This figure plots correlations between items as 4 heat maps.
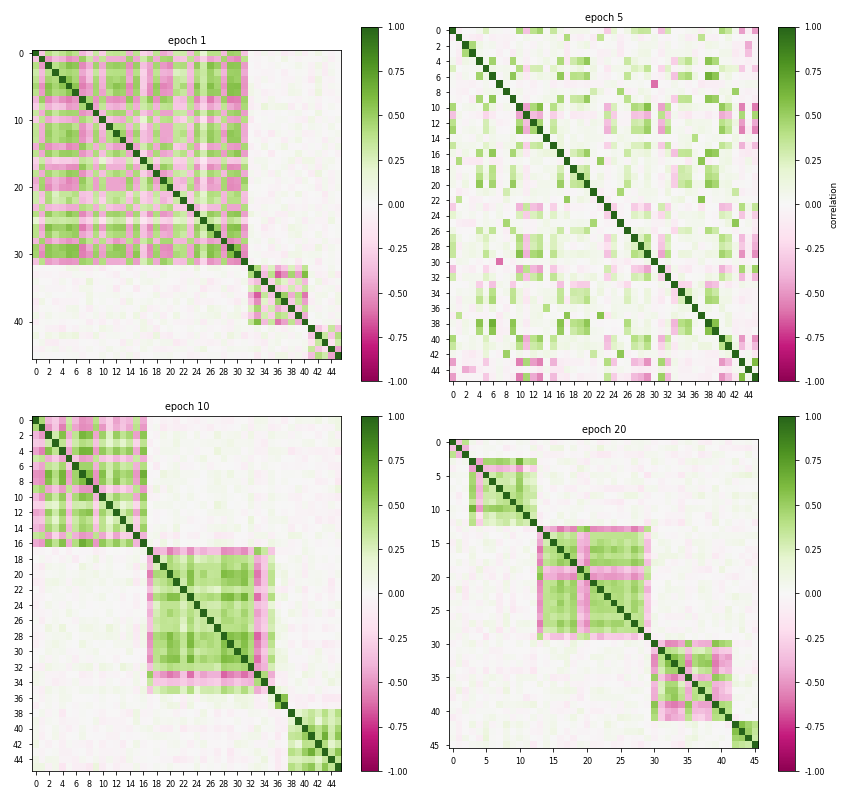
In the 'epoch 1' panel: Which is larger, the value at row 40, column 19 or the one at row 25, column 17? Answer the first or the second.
the first
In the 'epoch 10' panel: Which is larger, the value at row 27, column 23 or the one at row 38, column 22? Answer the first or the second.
the first
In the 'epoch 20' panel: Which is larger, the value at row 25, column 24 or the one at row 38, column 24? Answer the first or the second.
the first
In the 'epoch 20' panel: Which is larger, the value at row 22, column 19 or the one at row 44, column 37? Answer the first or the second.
the second
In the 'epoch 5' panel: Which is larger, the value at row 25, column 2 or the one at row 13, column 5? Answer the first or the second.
the second
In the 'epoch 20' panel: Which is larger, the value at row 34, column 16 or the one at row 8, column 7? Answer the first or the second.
the second
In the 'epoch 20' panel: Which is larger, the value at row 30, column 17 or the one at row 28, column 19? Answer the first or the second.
the first
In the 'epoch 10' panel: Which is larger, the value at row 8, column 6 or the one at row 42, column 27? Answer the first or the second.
the first
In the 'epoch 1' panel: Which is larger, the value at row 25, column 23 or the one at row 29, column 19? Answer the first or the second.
the first
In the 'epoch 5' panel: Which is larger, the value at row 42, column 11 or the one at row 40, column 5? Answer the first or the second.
the second
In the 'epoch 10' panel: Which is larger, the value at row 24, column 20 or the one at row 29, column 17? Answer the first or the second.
the first
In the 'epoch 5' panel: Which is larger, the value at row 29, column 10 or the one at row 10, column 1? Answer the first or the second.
the first
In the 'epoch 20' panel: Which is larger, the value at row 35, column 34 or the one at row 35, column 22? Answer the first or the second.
the second
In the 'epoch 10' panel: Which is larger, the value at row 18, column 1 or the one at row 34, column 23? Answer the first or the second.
the first
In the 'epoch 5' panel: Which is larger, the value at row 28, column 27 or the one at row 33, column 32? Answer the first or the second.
the first
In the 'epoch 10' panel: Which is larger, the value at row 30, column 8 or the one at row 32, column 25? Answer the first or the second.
the second
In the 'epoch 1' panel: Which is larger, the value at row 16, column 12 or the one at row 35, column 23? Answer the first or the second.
the second
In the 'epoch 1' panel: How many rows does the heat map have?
46
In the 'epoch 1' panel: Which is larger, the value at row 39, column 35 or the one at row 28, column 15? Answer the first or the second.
the first
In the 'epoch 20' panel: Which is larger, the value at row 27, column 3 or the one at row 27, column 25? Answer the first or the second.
the second
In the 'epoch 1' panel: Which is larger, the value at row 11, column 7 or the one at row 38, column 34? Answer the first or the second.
the second
